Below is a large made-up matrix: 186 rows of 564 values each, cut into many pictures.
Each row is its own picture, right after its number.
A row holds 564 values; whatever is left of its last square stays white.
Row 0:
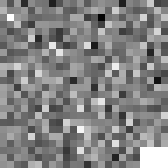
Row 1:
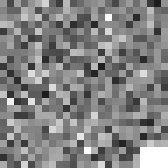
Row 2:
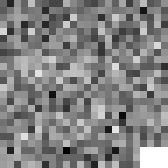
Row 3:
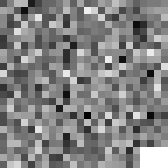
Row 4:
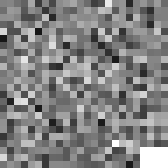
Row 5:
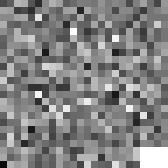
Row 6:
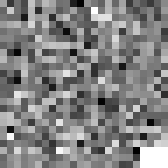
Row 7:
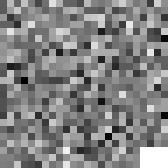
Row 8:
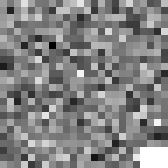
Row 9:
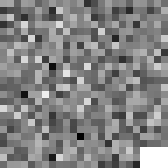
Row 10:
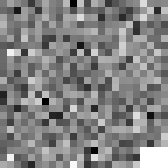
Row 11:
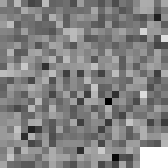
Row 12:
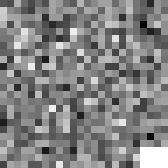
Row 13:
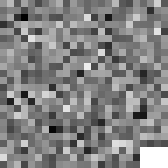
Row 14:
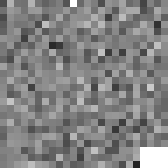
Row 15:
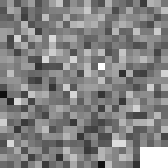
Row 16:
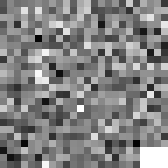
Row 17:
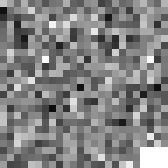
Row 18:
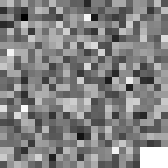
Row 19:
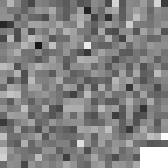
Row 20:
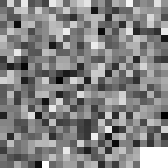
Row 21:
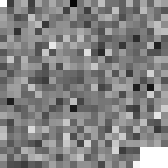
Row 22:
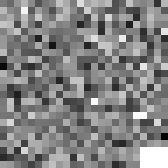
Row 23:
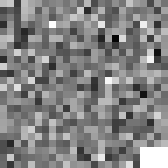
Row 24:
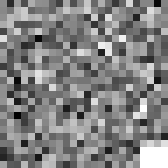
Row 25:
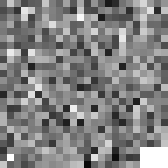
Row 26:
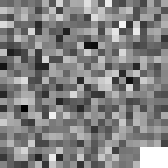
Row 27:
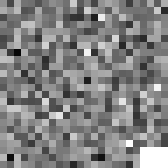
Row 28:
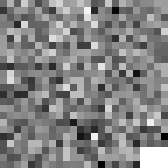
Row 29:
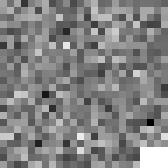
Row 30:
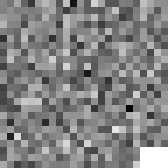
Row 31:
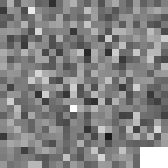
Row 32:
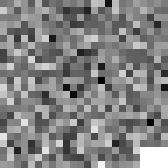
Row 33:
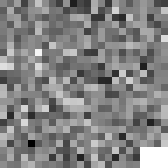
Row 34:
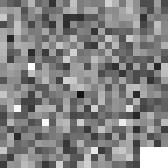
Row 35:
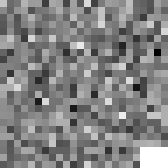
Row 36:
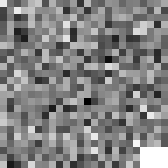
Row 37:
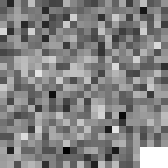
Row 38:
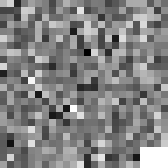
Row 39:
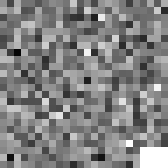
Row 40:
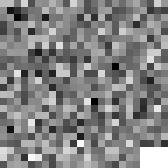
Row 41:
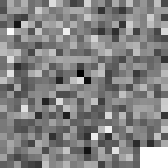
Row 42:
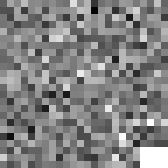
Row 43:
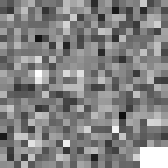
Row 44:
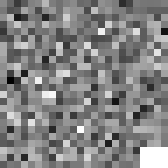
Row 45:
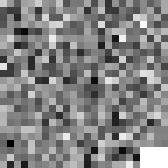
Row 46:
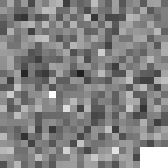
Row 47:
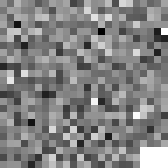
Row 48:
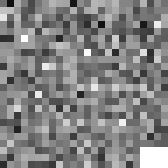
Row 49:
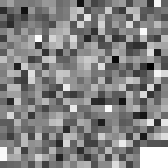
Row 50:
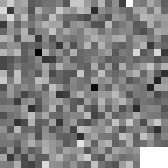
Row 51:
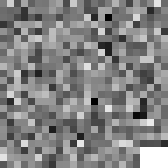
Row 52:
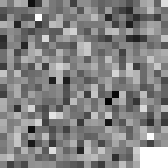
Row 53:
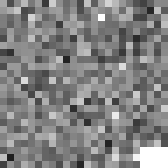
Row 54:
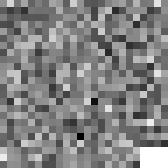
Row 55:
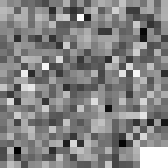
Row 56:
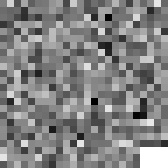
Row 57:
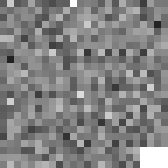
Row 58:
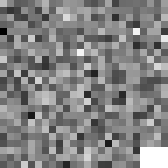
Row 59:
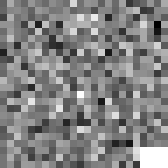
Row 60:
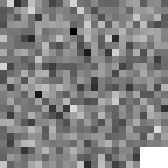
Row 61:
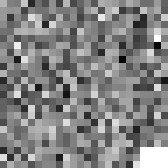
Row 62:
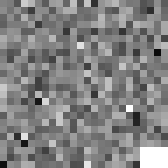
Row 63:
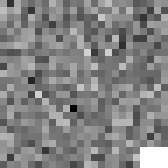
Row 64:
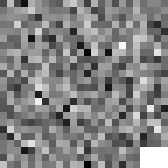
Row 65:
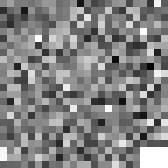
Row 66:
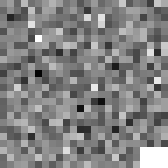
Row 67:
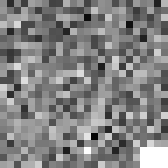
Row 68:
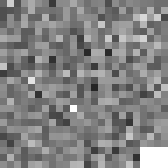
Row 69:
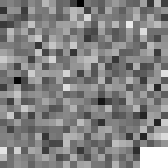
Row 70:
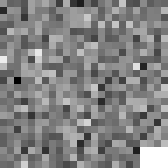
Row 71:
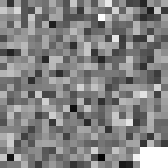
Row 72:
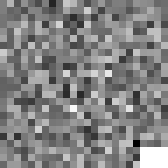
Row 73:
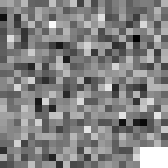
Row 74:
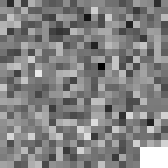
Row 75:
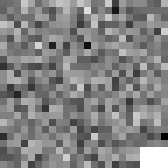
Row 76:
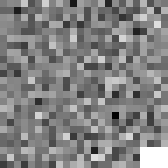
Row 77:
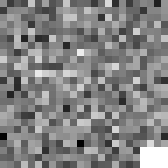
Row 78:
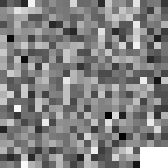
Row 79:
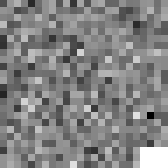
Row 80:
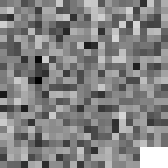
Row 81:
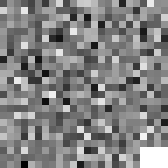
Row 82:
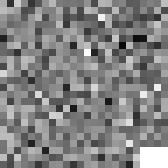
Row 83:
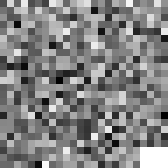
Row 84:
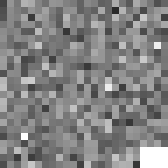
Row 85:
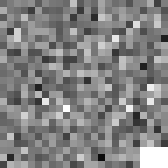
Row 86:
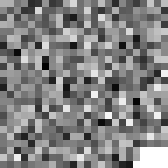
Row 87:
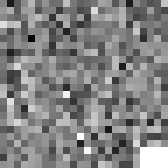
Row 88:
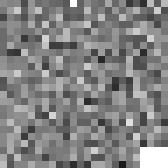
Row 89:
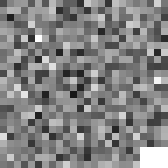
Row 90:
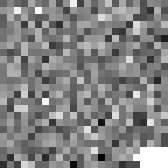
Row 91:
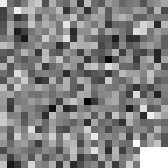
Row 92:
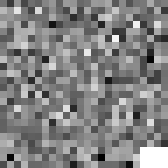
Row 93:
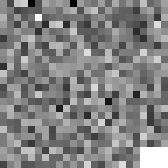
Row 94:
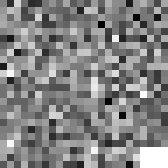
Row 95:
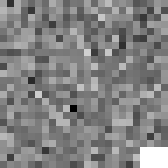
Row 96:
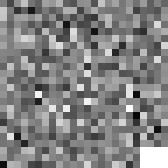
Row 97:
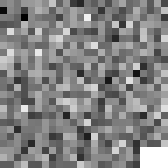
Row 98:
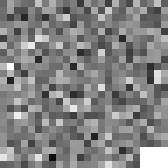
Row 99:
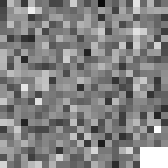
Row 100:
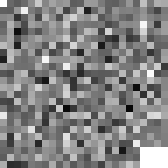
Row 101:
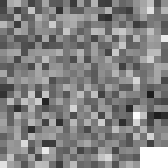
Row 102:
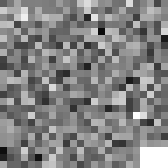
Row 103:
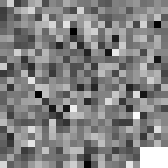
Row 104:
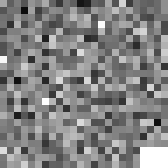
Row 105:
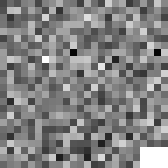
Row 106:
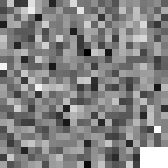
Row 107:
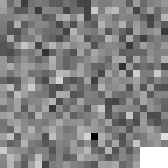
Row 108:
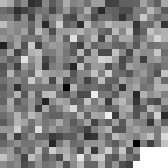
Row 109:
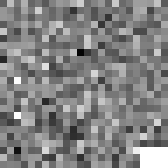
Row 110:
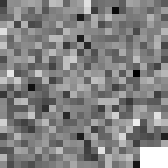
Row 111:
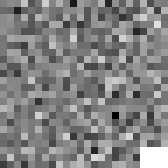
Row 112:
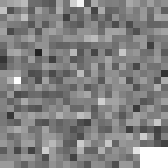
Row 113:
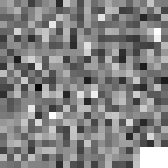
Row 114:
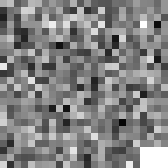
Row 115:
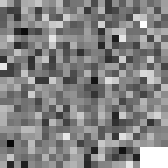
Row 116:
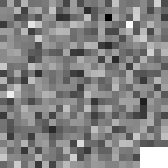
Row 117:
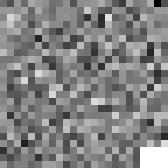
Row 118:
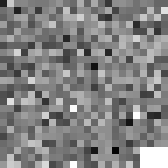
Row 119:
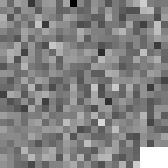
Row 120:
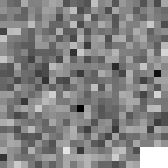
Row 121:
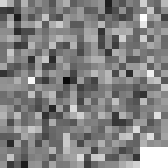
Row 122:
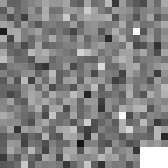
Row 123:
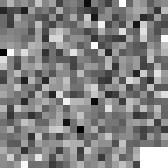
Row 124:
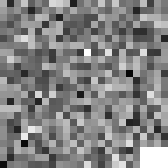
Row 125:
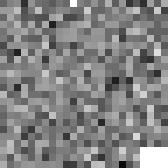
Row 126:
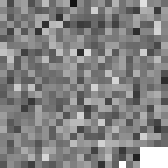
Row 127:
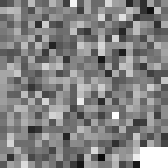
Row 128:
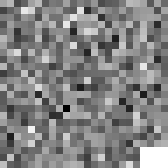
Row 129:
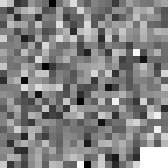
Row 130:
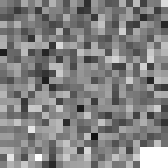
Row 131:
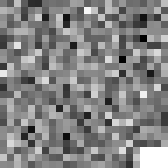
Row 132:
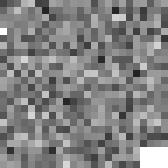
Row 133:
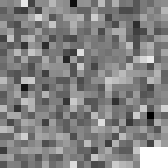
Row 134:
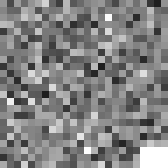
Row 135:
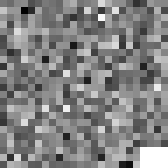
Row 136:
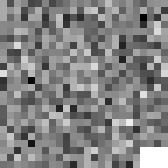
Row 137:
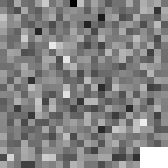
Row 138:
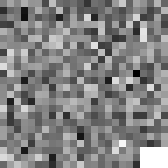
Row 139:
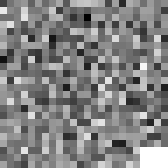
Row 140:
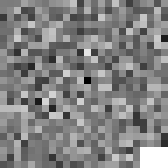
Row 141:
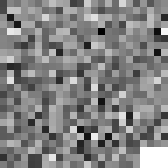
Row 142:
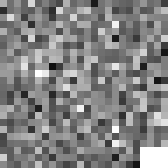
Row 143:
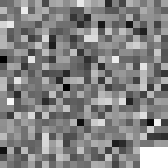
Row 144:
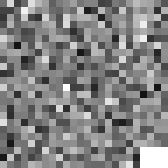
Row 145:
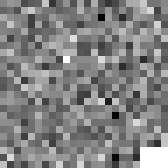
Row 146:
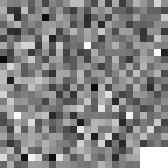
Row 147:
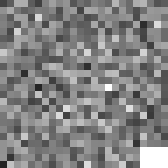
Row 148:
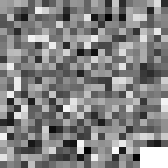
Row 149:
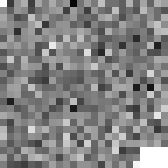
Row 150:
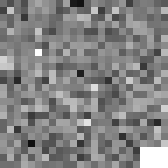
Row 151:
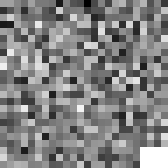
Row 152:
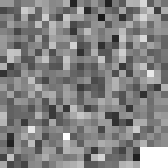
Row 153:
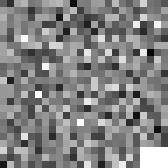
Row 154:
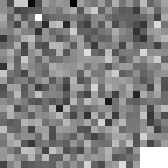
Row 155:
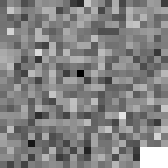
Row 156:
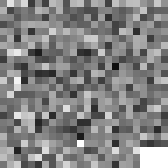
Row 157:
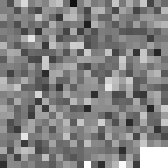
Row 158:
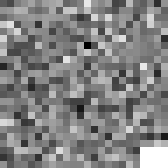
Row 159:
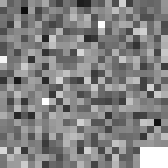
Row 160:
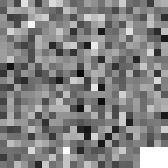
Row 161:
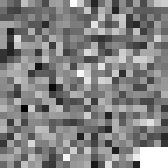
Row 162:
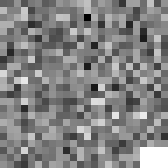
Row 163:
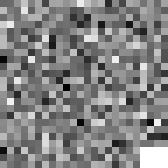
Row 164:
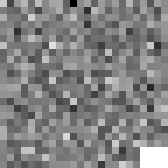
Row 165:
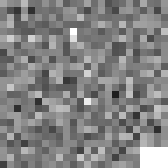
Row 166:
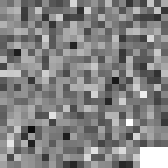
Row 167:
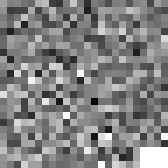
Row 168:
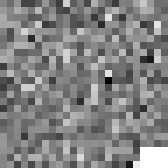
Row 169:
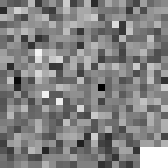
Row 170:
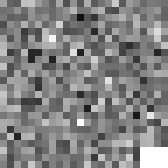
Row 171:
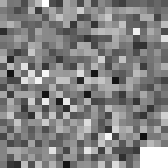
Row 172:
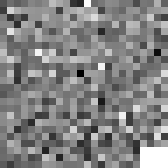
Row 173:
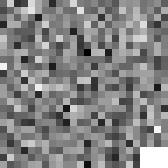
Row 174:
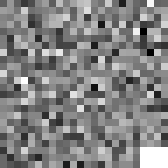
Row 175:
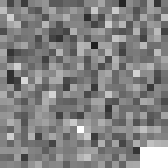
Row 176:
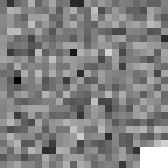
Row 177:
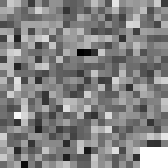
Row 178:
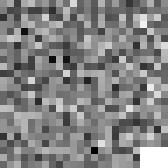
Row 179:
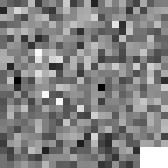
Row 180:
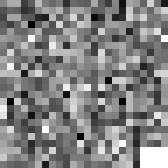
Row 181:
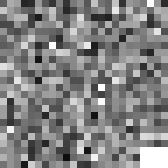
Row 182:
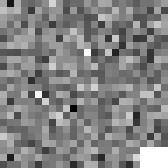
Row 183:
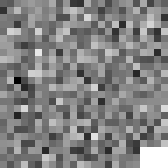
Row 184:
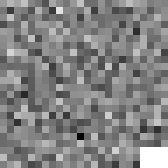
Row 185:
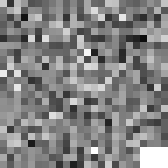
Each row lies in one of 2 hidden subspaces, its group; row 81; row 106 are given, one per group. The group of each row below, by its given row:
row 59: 106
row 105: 81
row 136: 106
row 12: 106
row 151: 81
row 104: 81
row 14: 106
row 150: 81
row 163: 81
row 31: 106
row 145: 106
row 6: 81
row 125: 106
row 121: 106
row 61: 106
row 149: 106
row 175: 81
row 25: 106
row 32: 81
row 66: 81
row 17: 106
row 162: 81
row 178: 106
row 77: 81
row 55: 81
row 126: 106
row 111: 106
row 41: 81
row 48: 106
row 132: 81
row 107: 81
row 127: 106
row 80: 81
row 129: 106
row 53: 106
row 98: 81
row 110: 81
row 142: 81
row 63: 106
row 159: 81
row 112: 81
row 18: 81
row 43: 81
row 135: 106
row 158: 81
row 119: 106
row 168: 106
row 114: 106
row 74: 81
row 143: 81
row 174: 81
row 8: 81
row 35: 106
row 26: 81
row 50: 81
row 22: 81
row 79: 106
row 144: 106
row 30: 106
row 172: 81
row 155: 81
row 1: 81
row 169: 81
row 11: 106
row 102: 81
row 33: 81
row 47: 81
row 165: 106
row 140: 106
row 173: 106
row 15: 81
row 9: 81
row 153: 106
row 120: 81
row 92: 106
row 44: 81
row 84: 106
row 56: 81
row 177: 81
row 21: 106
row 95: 106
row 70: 81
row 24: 81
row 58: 81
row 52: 106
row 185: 106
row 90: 106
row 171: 81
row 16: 81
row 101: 106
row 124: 106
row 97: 81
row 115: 106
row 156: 81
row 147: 106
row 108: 106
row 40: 81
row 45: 106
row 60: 106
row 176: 81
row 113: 106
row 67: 81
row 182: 106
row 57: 106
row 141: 81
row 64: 106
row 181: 81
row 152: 106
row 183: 81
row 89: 81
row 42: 81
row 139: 81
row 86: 106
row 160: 81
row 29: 81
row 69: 81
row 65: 81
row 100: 106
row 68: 106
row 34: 106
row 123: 81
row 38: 106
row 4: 81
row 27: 106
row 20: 81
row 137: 106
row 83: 81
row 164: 106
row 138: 81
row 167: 81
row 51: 81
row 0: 81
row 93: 106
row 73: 106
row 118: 106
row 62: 106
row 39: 106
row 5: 106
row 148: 81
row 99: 106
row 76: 106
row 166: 106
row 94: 106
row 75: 81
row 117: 81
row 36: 106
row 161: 81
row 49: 81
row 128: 106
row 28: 81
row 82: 106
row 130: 81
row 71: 106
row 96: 106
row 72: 106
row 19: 81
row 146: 81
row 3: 106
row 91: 106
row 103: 106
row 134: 81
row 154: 106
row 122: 81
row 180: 81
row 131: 106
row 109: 81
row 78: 106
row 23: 106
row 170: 106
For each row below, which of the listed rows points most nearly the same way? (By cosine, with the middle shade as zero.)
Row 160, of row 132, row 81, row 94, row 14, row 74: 132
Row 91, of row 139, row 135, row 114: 114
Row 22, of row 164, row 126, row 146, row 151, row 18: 146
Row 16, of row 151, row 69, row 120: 151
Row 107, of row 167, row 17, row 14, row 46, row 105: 167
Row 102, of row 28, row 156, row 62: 28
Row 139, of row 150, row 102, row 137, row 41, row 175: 102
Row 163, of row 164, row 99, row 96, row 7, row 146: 146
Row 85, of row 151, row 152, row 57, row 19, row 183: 57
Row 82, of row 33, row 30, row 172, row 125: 125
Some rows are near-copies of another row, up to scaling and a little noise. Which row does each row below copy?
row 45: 115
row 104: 159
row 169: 179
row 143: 163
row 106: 173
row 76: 111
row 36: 91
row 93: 154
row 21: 149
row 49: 65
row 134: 1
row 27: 39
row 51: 56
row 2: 37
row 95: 63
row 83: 20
